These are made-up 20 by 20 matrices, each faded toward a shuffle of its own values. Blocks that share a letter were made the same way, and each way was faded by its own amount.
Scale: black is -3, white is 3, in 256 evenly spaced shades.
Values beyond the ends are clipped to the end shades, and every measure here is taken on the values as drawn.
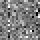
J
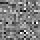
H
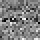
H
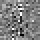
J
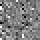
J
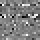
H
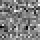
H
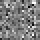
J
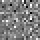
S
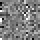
J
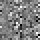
J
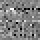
H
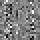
J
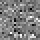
S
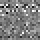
H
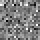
H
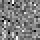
J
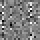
J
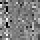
J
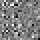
S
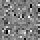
S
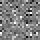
S
